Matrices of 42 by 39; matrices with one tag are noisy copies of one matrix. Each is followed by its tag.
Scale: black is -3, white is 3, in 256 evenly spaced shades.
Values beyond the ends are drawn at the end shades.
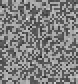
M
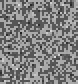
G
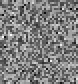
M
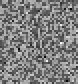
M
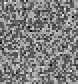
G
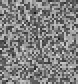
M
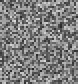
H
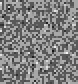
G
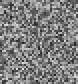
M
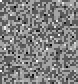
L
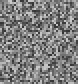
G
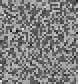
M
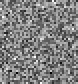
H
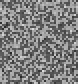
H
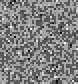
H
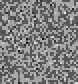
L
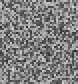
H
